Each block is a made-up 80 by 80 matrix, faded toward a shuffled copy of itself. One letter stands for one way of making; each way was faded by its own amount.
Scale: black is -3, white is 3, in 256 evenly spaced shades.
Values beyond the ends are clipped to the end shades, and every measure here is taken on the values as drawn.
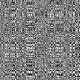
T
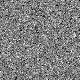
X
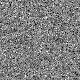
X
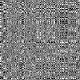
T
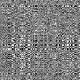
T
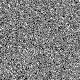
X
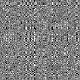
T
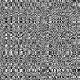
T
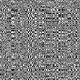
T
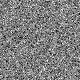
X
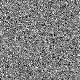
X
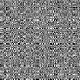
T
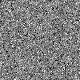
X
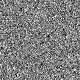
X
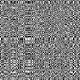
T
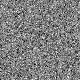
X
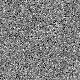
X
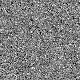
X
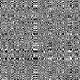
T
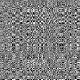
T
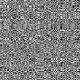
T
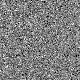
X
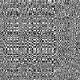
T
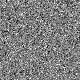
X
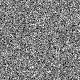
X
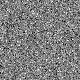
X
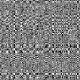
T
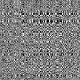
T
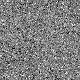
X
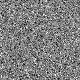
X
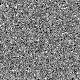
X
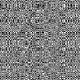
T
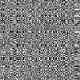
T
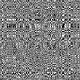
T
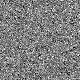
X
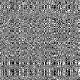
T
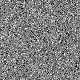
X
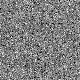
X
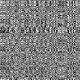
T
